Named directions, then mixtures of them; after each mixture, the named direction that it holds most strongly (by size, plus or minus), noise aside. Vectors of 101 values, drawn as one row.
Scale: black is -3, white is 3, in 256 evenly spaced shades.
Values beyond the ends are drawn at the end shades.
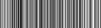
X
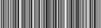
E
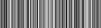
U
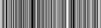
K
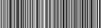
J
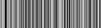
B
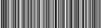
E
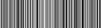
J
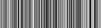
E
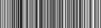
X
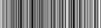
K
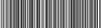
J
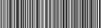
J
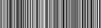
J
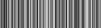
U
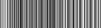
X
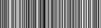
J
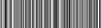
B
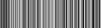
X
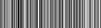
X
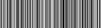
J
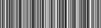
E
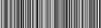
J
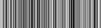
K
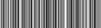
E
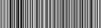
J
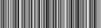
E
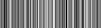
U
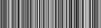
U
